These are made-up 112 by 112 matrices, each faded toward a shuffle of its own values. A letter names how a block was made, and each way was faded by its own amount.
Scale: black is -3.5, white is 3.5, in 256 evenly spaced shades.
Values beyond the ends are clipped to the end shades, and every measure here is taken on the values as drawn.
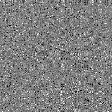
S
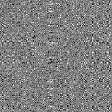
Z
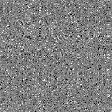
S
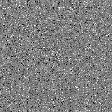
S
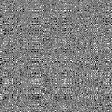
Z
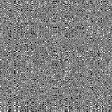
Z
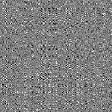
Z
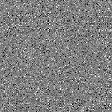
S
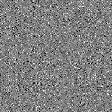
S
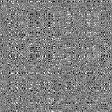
Z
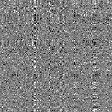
Z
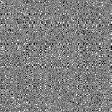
Z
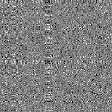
Z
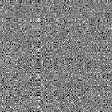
Z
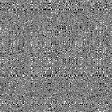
Z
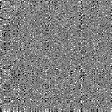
Z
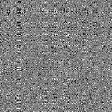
Z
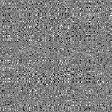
Z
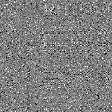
S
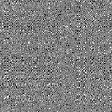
Z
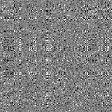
Z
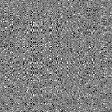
Z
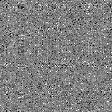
S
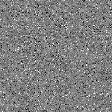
S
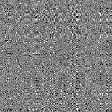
Z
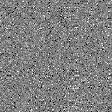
S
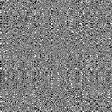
Z
